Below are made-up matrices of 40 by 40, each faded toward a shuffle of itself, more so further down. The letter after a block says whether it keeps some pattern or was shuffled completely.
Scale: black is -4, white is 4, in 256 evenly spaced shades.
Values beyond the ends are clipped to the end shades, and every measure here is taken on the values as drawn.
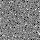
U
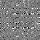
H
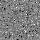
U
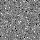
U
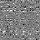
H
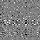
H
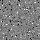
U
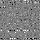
H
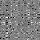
H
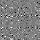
H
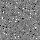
U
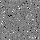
U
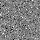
U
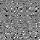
H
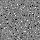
U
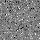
U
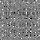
H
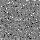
U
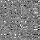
H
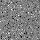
U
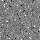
U
